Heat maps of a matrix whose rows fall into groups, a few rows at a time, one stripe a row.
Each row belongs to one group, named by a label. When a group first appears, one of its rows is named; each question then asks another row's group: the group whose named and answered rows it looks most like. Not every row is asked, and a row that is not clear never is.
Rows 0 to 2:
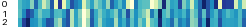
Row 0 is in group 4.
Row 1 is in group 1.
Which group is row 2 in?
1
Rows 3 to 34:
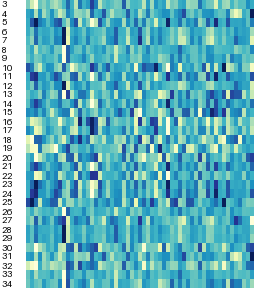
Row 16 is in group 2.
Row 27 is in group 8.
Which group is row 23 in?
1
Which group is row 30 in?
2
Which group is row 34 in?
4
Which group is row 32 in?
2
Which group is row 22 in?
2
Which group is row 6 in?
8
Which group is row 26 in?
4
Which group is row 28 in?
8
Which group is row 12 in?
8
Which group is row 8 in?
4
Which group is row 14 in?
1
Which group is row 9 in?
4
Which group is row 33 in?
4
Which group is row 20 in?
2
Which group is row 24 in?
1
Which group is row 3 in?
2
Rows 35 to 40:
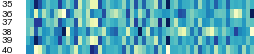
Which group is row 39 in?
1
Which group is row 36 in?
4
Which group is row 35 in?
1
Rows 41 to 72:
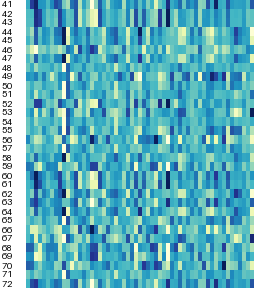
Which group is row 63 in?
1
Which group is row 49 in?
4
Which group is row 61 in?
1
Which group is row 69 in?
2
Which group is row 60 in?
1
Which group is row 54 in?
4
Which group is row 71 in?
4
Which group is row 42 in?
1
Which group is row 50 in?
4
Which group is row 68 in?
2
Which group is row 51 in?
4
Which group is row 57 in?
4
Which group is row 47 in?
8
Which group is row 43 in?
1
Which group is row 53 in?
4
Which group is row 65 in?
4
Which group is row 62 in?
8
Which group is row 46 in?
2
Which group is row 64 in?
8
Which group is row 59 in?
2
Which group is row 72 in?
1
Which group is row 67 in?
4
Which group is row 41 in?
1
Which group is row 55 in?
4
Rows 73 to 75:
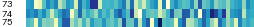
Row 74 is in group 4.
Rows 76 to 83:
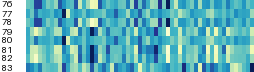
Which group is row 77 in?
8
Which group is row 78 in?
1
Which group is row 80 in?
8
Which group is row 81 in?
2
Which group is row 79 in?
2
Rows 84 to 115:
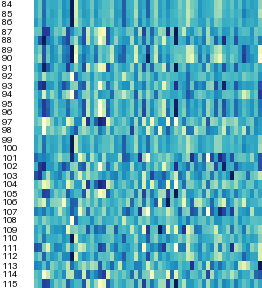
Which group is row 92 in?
4
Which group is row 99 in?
8
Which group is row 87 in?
1
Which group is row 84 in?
8
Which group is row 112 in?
8
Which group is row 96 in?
1
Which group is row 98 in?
2
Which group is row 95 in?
1
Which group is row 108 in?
4
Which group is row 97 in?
2
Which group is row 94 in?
4
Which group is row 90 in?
8
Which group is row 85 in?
8
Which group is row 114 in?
2
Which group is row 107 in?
4
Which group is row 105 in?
1
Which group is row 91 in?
1
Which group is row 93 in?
1
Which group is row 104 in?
2
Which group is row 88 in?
1
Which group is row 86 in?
8
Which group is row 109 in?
2
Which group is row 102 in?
1
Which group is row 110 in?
8
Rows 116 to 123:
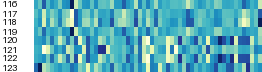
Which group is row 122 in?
4
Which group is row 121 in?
2
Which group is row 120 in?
4
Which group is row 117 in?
4
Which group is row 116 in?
8
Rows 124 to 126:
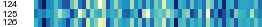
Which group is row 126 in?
1
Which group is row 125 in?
4
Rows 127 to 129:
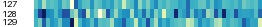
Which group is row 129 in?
8
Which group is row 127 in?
4
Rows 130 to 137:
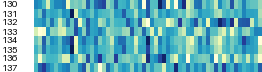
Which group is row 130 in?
2
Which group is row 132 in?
4
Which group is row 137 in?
1
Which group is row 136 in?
2
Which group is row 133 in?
2
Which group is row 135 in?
8
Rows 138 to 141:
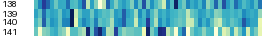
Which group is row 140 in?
8
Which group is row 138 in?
1
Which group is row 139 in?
8
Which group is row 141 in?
2
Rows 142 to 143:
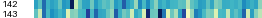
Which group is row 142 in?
8
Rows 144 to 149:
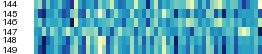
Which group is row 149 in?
1
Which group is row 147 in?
4
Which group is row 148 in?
1
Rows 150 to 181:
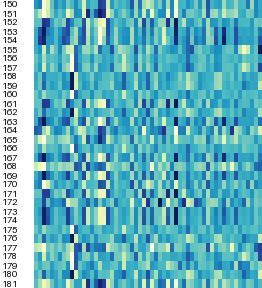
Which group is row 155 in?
4
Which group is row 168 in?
2
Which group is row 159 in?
8
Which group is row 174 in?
1
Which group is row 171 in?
1
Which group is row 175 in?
4
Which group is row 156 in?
4
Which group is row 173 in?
1
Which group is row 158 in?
8
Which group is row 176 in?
8
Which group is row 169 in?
1
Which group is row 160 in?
4
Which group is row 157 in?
4
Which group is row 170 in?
2
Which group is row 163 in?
1
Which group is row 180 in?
8
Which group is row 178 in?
4
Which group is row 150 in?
2
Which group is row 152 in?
1
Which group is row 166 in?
4
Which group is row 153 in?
1
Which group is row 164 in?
2
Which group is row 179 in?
4
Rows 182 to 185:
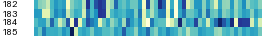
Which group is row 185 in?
8
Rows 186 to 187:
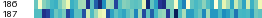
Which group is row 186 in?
2
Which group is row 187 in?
1
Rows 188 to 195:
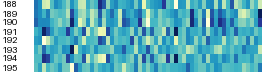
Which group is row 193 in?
8
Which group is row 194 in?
1
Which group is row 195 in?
4
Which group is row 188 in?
2
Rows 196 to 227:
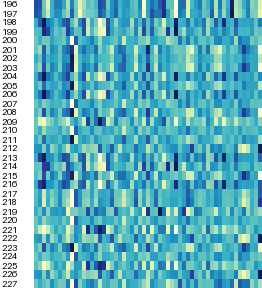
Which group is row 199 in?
1
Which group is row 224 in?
4
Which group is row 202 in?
8
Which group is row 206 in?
1
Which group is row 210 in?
4
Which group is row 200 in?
4
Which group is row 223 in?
8
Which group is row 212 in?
4
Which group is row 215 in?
8
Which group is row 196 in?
2
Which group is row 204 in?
1
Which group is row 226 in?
4
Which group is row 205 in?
8
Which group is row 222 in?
4
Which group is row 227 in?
4
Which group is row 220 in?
4
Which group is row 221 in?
2
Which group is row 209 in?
2
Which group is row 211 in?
8
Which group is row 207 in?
4
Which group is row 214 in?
1
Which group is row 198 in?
1
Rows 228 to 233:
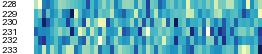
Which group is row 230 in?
1
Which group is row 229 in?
8
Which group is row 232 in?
1
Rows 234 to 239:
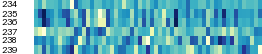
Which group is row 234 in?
4
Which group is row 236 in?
1
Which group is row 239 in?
8
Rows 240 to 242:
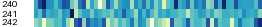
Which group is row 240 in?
1
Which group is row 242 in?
2
